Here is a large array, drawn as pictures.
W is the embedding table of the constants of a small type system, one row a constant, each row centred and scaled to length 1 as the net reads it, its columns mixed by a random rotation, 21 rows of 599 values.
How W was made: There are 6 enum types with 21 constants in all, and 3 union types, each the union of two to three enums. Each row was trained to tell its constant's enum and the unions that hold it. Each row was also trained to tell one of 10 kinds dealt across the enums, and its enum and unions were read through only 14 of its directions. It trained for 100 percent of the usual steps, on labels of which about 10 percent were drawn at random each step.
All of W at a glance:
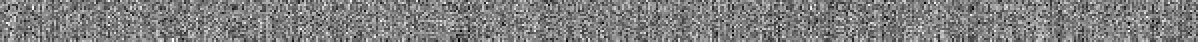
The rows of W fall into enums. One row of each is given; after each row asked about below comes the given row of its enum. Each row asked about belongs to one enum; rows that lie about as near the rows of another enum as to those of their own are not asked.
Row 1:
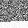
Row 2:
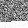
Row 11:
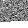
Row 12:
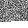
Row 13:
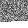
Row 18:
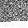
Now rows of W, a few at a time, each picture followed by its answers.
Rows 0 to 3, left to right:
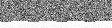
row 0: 12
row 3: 18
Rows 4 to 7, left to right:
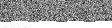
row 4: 18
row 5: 1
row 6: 11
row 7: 2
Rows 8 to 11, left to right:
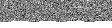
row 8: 12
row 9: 13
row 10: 18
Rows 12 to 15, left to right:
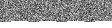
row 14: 11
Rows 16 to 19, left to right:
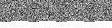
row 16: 2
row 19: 1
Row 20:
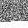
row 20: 1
